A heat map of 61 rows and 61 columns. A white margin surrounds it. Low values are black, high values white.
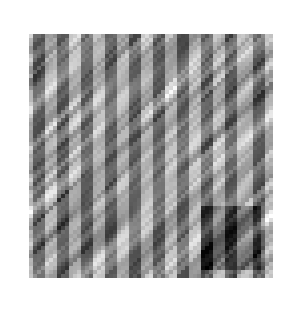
Slope: none. Ninth with the lowest average: bottom right. Odd patch: lower, in the bottom right. Stripes: upright, repeating 10 times.
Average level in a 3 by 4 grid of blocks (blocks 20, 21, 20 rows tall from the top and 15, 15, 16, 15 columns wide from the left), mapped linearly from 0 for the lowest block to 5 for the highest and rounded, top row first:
4434 / 4445 / 3420
